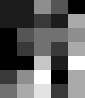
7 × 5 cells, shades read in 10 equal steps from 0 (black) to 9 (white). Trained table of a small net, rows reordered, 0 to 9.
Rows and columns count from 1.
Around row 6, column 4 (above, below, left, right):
1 2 9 6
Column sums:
8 18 39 13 38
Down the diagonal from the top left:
1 1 4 2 9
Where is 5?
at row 1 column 3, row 3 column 5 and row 6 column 2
